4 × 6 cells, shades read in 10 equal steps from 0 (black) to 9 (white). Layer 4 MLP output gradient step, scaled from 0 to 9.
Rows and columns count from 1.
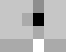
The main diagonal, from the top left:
7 7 7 9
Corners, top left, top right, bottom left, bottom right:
7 7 6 6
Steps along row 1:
same same down up same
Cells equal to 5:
1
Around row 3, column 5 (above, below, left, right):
7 6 6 7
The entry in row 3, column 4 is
6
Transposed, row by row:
7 7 7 6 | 7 7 7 6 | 7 6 7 6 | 5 0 6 9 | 7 7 7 6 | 7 7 7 6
